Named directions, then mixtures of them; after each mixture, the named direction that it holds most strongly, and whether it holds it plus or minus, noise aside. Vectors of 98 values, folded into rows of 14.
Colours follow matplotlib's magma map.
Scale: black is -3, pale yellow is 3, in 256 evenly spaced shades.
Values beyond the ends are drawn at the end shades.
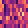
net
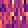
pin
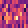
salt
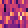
net, plus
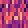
salt, plus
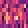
salt, plus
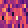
salt, plus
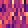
pin, plus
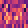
salt, plus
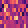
net, minus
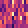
pin, plus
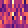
pin, plus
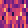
salt, plus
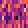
salt, minus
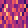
salt, plus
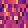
net, minus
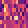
net, minus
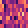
net, plus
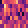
net, minus
